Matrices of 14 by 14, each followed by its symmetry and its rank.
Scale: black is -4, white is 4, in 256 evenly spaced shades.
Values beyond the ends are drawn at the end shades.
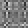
neither, rank two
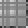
symmetric, rank one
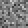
neither, full rank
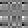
neither, rank one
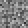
antisymmetric, full rank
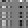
neither, rank one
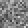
neither, full rank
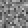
antisymmetric, full rank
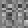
neither, rank two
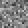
neither, full rank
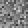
antisymmetric, full rank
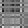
neither, rank one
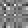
symmetric, rank two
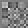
symmetric, rank two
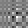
symmetric, rank one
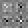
symmetric, rank two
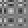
symmetric, rank one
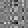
neither, rank two
